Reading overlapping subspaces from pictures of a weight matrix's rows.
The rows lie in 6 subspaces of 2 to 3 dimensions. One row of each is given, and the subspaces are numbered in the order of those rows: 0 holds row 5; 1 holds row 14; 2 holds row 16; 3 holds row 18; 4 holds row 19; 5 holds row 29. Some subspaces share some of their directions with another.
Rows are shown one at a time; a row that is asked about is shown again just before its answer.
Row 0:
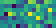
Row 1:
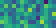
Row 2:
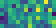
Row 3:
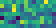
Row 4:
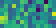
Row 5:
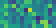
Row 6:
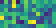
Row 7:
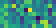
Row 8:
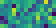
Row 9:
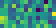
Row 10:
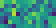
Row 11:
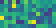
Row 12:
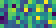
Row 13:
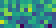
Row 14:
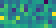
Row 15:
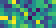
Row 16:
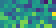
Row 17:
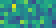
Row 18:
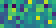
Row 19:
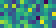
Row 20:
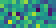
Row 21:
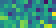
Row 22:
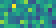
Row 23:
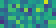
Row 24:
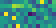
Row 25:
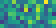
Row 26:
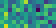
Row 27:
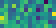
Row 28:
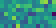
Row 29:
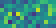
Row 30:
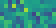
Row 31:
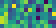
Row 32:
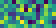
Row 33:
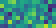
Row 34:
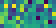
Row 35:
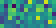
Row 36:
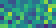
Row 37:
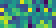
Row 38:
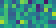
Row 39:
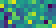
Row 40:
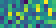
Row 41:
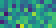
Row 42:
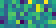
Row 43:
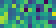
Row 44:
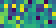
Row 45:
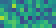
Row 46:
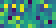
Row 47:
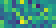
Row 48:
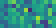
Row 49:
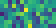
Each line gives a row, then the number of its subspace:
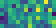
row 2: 3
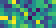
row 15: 0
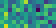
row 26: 5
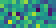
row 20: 5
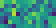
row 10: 5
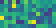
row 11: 4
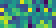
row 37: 3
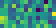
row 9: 2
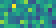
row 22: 1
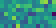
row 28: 2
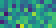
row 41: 2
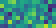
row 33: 5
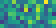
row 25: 4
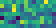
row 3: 1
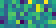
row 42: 0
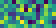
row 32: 4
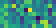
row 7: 0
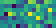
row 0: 2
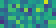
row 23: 2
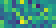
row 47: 0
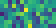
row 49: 4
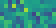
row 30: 4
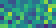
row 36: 5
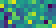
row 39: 5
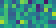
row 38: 0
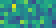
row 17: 1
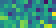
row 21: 2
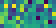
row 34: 3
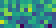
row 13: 2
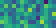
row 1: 4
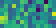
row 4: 0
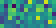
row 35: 3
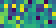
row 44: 3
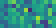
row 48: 0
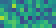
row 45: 0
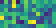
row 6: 4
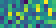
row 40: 5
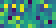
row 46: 3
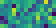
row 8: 5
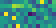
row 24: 2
